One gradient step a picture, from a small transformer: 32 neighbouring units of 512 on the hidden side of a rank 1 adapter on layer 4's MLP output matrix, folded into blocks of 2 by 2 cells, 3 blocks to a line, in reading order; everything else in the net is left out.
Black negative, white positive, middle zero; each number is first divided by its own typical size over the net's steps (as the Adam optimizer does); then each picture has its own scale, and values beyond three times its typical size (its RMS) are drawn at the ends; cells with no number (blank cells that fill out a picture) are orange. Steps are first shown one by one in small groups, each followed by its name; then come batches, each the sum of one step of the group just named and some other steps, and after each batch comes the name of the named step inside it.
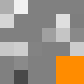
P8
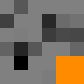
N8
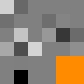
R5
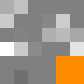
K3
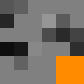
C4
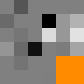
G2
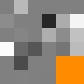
G2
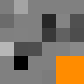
N8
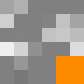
K3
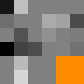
C4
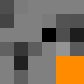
P8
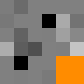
N8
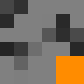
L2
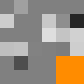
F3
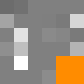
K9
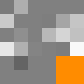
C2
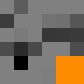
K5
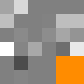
C2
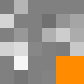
K9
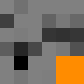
K5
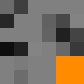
L2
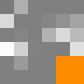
C2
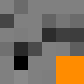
K5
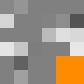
F3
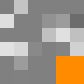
F3
